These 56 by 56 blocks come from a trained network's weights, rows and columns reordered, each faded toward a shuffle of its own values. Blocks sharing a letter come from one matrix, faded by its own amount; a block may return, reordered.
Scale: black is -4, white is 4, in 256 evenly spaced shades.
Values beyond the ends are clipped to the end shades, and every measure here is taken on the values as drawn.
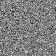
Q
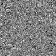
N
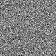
Q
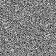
Q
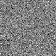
N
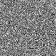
Q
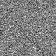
Q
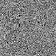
N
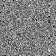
N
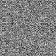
N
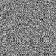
N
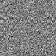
N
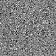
N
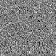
N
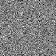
N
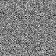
N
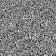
N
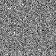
N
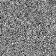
Q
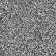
Q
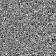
N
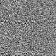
N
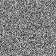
Q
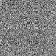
N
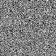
Q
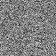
Q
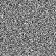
Q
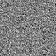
N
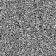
Q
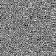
N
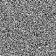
Q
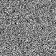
Q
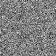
Q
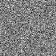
Q
